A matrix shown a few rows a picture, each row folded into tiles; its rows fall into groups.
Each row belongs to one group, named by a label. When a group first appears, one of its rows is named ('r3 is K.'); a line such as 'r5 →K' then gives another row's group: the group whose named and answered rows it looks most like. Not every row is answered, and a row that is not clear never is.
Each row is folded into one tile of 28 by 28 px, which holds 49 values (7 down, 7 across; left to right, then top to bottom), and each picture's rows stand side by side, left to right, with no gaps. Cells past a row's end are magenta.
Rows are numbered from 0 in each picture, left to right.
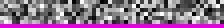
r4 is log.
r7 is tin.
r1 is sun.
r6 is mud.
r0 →sun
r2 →sun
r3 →mud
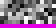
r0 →mud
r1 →sun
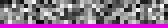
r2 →sun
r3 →sun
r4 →log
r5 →log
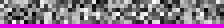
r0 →tin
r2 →log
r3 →mud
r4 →tin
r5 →tin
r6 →log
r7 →sun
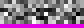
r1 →sun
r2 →sun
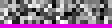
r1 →tin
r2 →sun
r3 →sun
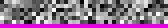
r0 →tin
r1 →log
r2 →tin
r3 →mud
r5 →mud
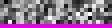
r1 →mud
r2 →mud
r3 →tin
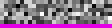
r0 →mud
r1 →mud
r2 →tin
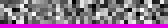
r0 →log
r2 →sun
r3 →mud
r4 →log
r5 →sun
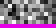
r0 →tin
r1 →sun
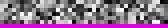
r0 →mud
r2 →sun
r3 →tin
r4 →log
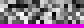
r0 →mud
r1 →log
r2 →mud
